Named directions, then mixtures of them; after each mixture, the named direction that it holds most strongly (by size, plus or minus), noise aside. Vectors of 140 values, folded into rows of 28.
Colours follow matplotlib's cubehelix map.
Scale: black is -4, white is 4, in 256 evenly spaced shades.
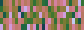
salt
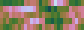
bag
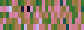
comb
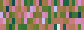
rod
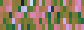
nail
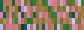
salt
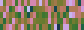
rod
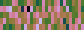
comb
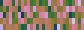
salt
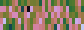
comb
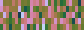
salt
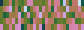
salt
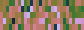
rod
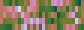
bag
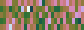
comb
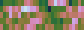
bag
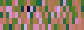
comb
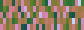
salt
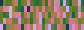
comb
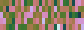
rod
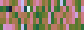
comb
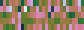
nail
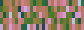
salt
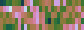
bag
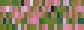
nail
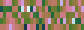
comb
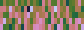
comb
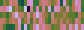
comb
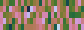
rod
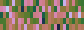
rod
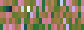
comb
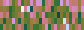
comb
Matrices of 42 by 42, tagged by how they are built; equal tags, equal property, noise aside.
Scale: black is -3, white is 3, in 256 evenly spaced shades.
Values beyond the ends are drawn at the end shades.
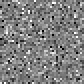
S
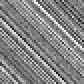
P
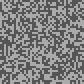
S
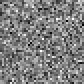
S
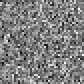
S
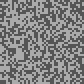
S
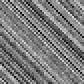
P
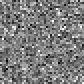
S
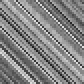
P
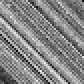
P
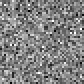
S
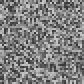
S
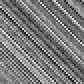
P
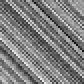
P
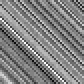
P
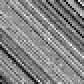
P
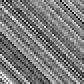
P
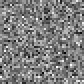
S
